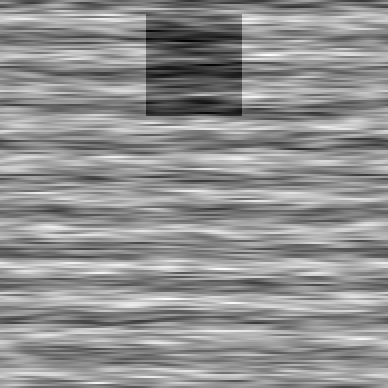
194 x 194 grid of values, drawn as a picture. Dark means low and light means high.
In the top middle lies a patch that is lower than the rest. Stripes running across repeat 11 times from top to bottom. The top middle is the ninth with the lowest average.
